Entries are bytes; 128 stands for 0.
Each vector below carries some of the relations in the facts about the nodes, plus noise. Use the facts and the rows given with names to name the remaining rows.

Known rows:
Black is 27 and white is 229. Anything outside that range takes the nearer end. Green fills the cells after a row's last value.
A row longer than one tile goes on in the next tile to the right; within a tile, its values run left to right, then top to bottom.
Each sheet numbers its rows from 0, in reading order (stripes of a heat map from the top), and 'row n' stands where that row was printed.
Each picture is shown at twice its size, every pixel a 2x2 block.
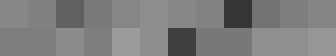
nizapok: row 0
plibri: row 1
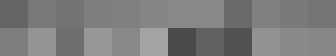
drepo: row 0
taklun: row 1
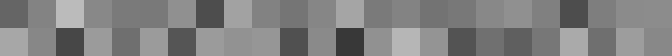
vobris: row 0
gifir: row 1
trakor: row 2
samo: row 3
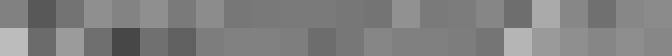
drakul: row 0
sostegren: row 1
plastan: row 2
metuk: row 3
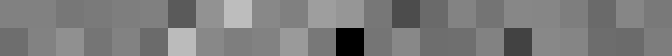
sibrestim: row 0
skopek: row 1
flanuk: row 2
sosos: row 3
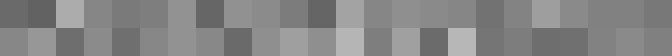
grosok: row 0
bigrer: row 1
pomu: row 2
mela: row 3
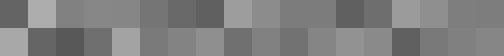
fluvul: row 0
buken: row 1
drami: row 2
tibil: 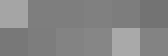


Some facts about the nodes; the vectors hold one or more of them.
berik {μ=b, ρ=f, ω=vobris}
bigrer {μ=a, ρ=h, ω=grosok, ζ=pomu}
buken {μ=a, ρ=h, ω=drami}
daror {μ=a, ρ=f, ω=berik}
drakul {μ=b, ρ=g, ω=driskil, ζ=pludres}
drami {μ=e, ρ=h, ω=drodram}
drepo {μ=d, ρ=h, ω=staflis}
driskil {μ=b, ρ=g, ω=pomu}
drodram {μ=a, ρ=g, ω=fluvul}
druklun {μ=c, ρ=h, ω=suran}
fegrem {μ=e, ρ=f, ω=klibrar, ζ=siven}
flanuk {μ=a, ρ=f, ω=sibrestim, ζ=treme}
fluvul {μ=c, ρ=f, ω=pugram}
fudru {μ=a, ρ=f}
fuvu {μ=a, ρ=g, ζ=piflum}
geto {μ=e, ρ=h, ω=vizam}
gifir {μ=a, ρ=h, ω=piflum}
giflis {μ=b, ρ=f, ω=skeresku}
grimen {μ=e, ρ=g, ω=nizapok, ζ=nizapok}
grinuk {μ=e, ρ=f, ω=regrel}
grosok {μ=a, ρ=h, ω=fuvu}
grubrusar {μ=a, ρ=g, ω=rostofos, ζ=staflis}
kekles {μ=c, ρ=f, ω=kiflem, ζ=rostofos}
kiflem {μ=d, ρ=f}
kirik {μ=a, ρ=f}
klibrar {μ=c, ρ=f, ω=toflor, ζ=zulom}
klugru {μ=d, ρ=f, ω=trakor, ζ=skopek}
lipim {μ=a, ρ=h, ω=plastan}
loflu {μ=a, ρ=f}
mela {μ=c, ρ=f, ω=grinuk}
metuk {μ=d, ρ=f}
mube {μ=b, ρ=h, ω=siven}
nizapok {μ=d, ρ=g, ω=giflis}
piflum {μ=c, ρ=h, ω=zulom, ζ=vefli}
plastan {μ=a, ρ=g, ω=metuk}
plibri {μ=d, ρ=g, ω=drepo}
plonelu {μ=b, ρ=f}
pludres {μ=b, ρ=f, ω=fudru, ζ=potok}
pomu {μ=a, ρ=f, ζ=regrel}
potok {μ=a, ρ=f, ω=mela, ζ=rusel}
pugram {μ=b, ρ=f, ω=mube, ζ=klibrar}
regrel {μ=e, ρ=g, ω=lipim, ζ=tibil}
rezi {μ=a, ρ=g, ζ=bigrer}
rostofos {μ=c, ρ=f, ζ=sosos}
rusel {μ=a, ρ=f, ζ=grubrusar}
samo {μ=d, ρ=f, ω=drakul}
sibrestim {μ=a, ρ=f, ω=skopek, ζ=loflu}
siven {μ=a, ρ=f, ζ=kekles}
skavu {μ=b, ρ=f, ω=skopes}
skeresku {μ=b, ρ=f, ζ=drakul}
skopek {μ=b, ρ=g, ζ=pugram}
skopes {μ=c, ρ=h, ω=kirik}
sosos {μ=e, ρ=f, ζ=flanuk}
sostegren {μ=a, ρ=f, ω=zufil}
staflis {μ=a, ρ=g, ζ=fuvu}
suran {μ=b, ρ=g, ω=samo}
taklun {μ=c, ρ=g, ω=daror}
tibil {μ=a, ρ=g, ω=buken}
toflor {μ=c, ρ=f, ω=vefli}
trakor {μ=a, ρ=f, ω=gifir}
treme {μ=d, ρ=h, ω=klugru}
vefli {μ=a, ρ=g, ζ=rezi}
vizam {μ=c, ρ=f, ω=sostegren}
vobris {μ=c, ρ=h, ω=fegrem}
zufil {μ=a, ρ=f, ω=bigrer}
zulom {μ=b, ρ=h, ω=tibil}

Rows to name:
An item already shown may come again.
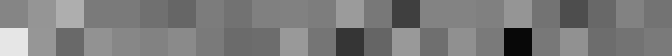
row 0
vefli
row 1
drodram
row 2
skavu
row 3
flanuk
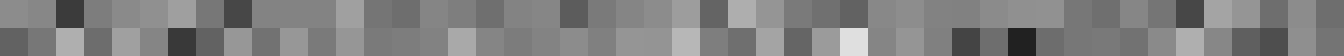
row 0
samo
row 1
skavu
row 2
rezi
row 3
nizapok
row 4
piflum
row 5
skeresku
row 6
kekles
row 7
siven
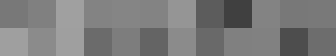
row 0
kirik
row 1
grubrusar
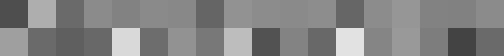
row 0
pugram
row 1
fudru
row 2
skeresku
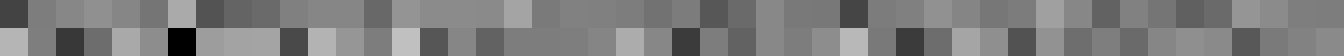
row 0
mube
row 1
treme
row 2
fudru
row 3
tibil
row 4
geto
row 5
mube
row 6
fegrem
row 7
drami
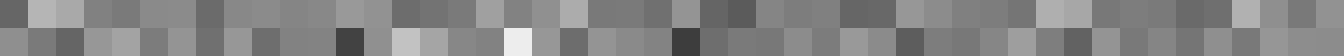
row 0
klibrar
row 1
driskil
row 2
klugru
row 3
vefli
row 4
grimen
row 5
drami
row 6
toflor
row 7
zulom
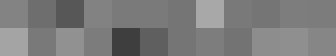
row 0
rusel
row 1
berik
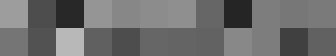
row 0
pludres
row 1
potok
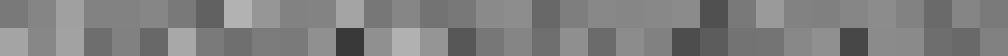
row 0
kirik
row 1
skopes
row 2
trakor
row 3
suran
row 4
druklun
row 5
sosos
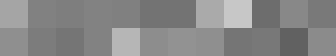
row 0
regrel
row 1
rostofos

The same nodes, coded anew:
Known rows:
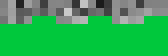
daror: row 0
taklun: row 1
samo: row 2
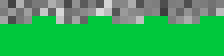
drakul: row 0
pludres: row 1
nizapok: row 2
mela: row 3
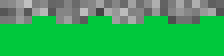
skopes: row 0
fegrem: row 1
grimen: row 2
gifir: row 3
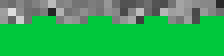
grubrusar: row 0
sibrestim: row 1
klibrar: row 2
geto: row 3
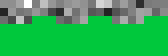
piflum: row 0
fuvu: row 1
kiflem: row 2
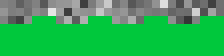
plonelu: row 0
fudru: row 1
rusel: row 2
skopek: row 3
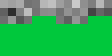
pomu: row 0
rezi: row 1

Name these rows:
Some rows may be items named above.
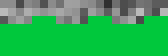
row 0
trakor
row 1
geto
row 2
klibrar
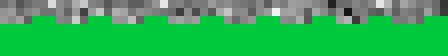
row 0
rusel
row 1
druklun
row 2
rusel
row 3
fluvul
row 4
skavu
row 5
geto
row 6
siven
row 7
drepo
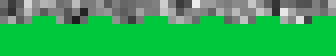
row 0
rostofos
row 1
mube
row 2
skeresku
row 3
kekles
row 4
treme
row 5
potok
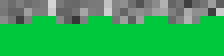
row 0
skeresku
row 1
skeresku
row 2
kirik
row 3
toflor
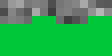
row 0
drepo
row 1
zulom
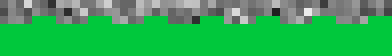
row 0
vobris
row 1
pomu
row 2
sosos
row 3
bigrer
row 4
grubrusar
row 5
klugru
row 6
drodram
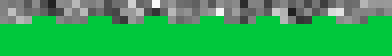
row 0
plibri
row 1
regrel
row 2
vefli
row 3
skavu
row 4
berik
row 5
pugram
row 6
flanuk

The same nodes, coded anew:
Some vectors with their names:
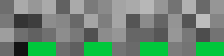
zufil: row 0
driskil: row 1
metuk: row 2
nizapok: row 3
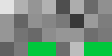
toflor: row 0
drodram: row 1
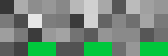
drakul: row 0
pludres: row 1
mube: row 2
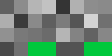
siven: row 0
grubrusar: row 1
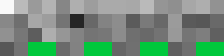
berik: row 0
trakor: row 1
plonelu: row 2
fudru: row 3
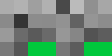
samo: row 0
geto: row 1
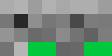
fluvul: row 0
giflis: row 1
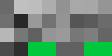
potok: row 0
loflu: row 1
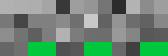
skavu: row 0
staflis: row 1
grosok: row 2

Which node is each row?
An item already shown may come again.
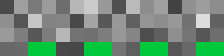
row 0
grimen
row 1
rusel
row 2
geto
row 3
skopek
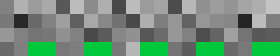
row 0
trakor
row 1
treme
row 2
zulom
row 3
geto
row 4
klugru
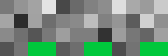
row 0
kekles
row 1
rezi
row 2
klibrar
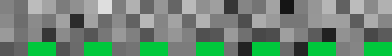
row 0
pomu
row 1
kekles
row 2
taklun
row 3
drepo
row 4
regrel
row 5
bigrer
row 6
treme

